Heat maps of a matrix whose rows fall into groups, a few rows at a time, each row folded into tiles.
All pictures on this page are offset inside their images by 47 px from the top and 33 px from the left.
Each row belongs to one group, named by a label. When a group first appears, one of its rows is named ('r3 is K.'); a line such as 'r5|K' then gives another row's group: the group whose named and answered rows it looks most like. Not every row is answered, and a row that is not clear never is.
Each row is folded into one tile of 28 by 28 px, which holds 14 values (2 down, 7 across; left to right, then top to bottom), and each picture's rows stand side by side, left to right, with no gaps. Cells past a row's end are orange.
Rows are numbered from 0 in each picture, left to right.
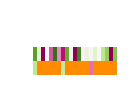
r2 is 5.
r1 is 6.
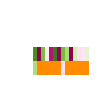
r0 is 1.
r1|5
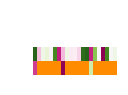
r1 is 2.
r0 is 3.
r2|6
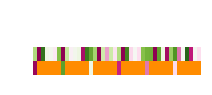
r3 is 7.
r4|5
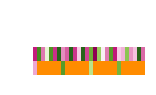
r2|1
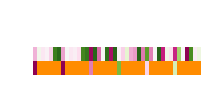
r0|2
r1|2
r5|6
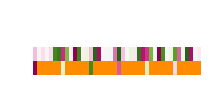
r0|2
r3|3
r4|6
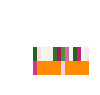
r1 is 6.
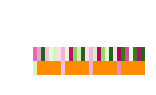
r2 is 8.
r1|8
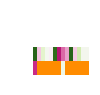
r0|3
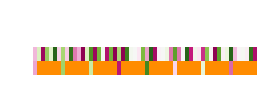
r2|1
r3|7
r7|3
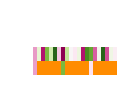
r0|8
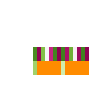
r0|1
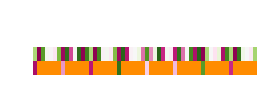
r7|7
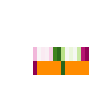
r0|2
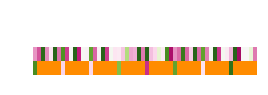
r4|3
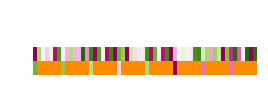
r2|1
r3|5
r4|1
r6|5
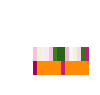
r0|2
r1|3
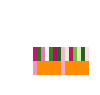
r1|8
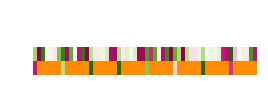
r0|7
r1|1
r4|1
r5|5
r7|3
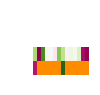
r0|7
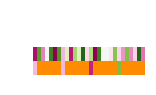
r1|8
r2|7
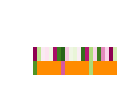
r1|3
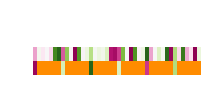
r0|2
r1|6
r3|6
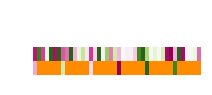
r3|2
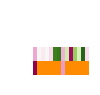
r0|2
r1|8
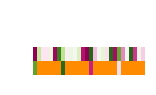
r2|3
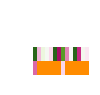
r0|3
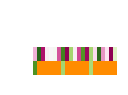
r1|1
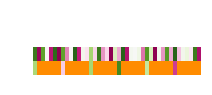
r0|1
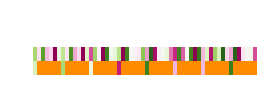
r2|6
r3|7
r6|8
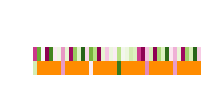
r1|8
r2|5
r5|8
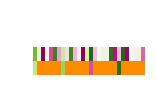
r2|3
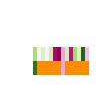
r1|8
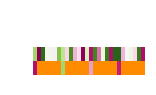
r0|7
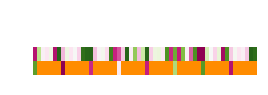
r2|3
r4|3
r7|2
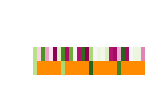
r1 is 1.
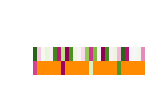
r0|3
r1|7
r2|6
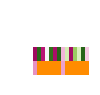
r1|8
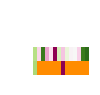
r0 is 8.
